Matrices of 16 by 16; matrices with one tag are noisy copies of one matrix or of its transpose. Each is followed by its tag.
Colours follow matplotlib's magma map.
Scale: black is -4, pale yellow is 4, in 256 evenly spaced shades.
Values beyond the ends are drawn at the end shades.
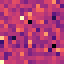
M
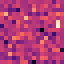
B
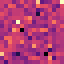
M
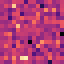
B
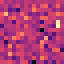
B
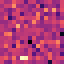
B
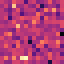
B
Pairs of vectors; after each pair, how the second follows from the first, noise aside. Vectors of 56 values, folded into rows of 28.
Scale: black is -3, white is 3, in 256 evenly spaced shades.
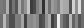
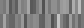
shrunk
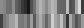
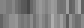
shrunk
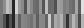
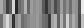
sign-scrambled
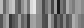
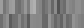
shrunk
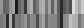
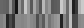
sign-scrambled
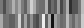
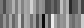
sign-scrambled
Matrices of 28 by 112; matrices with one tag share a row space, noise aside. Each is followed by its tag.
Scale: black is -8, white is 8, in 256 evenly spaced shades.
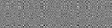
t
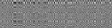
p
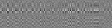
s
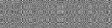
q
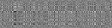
p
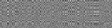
s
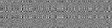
q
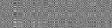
p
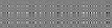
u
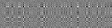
t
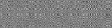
u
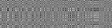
s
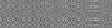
s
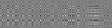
s
